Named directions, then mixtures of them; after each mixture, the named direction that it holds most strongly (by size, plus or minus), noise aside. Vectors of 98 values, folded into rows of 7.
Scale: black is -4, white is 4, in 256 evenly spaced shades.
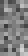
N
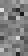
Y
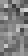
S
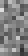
N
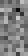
Y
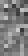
S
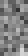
N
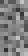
N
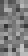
N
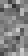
S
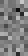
Y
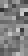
S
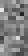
Y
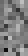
N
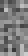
N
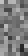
N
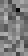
Y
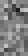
S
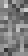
S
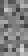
N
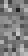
N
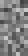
N
